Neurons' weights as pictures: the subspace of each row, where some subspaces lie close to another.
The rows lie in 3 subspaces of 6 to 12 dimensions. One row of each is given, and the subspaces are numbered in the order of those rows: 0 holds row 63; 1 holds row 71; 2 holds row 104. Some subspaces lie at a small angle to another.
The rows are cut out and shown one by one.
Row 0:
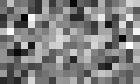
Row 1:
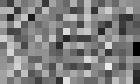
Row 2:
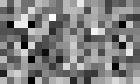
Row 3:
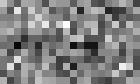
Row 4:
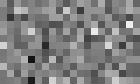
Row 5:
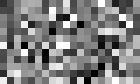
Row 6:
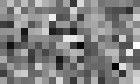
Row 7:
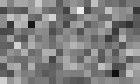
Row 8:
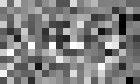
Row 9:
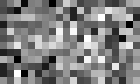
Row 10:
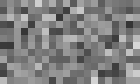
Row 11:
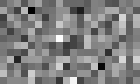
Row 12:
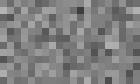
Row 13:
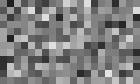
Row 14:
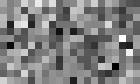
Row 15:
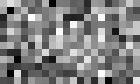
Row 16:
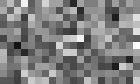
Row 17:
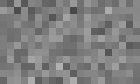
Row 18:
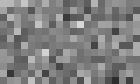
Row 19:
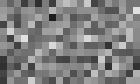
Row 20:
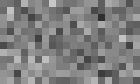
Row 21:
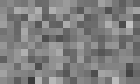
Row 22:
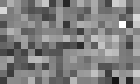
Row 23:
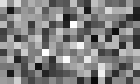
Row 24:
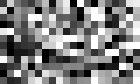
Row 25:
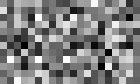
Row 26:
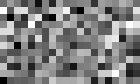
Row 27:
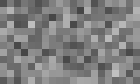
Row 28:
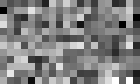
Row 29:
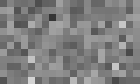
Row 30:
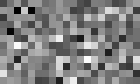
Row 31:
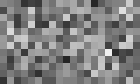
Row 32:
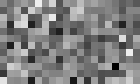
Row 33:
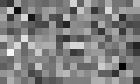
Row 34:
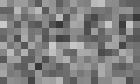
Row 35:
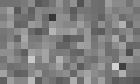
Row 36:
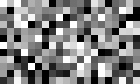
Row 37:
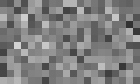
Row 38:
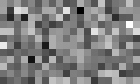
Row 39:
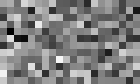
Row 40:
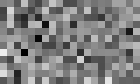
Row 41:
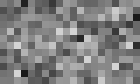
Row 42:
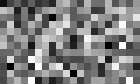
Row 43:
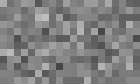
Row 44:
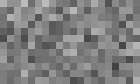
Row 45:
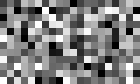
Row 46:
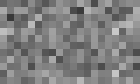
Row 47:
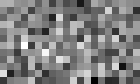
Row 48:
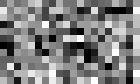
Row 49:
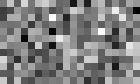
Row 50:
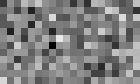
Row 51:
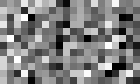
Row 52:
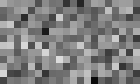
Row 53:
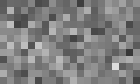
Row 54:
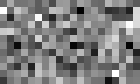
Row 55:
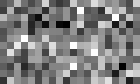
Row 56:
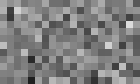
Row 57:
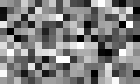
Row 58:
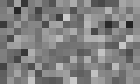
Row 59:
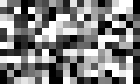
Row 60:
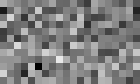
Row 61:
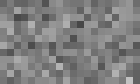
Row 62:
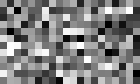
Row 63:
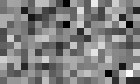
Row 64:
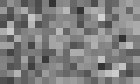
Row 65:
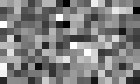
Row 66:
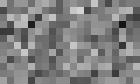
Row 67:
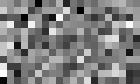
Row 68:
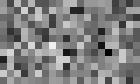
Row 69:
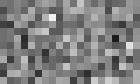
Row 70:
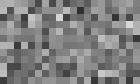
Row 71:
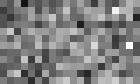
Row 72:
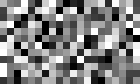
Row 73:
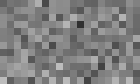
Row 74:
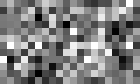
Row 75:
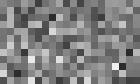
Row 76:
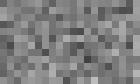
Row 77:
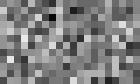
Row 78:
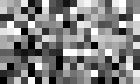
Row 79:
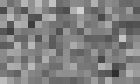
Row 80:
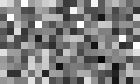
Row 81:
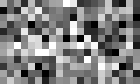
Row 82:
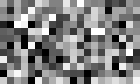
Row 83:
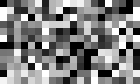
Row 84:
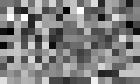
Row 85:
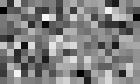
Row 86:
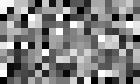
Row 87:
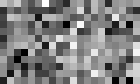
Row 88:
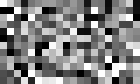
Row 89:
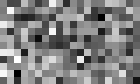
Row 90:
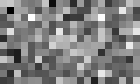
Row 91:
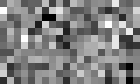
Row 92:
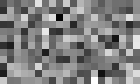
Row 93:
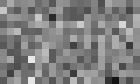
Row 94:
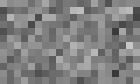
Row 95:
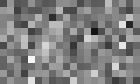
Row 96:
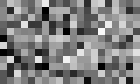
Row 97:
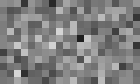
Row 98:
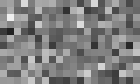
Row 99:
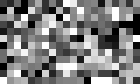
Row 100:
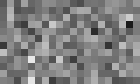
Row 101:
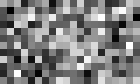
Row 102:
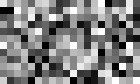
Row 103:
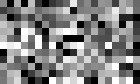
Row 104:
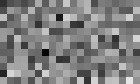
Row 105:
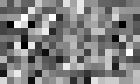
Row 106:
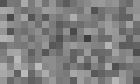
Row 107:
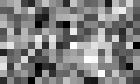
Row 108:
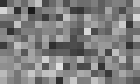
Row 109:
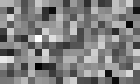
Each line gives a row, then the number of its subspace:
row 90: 1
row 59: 0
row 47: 1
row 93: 2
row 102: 2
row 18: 2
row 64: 2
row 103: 1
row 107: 0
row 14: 2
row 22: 0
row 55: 0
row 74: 0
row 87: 0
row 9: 2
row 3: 0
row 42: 0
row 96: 0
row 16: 1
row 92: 2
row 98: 1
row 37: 2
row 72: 1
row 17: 0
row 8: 0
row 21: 0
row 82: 1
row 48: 0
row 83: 1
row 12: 0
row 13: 0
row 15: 2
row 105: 1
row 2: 1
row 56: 2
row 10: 2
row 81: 0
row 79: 2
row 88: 0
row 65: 0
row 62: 0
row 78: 0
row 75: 2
